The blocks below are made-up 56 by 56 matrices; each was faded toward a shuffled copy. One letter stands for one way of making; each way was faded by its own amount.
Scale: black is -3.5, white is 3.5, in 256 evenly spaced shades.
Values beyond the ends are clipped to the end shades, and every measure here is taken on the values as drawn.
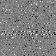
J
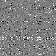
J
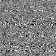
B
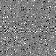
J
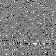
J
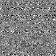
B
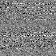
B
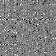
J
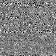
B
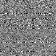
B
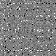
J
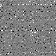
J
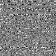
B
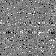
J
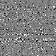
J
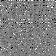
J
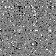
J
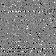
J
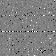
J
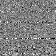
B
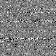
B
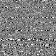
B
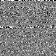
B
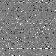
J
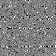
J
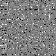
J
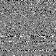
B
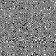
J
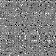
J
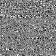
B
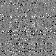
J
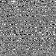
B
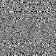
B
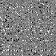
J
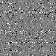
J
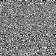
B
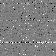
J
